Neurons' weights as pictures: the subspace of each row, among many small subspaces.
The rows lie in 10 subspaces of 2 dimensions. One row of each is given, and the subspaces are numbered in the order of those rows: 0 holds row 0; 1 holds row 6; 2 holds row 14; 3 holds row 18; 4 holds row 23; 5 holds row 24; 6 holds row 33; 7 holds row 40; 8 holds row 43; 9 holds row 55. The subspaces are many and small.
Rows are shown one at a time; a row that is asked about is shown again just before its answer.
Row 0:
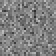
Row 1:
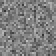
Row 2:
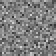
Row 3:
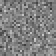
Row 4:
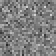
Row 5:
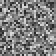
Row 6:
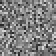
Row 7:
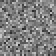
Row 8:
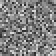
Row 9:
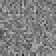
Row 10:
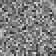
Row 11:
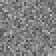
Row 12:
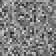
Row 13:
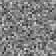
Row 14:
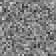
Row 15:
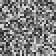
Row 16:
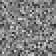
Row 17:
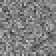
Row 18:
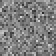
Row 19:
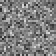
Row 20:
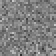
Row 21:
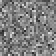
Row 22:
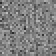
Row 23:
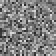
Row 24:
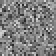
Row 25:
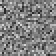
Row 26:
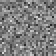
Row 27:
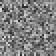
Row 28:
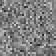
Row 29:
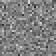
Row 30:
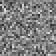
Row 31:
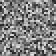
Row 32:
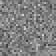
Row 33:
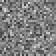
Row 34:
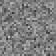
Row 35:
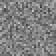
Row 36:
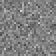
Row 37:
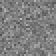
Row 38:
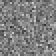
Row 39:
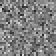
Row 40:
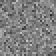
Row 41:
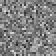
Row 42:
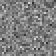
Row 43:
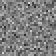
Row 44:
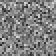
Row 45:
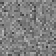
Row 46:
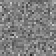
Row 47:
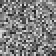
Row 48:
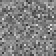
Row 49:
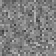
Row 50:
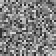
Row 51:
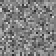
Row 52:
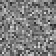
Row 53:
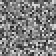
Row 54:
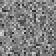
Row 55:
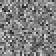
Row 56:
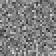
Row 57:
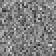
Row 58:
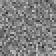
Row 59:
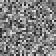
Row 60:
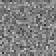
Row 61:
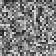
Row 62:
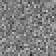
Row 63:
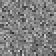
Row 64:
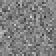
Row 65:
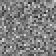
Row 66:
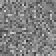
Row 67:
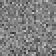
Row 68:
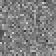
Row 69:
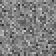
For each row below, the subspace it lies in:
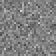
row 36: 1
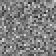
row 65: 8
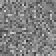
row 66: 4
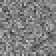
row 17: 6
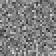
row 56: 7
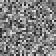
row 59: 4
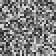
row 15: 9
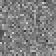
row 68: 5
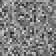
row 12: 3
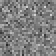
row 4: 9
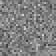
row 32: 1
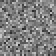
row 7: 7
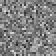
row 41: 6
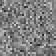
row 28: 1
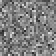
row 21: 3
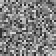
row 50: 4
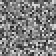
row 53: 5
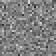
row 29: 8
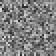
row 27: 9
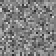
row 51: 9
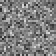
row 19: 6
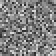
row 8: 4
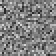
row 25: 1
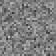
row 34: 2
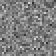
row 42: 8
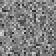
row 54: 0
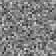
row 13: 2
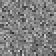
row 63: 9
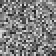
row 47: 4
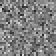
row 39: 9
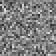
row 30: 1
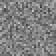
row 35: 5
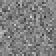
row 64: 5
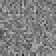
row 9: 6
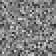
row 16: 5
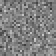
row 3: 1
